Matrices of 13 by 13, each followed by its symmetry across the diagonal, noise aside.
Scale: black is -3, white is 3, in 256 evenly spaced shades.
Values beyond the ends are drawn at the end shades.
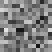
neither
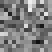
neither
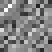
symmetric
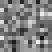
antisymmetric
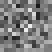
symmetric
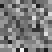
neither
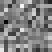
antisymmetric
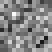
symmetric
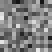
antisymmetric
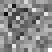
symmetric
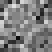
symmetric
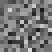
symmetric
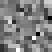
antisymmetric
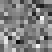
antisymmetric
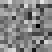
neither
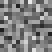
antisymmetric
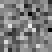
neither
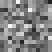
neither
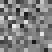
antisymmetric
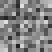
symmetric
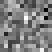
neither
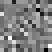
antisymmetric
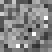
symmetric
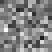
neither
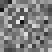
symmetric
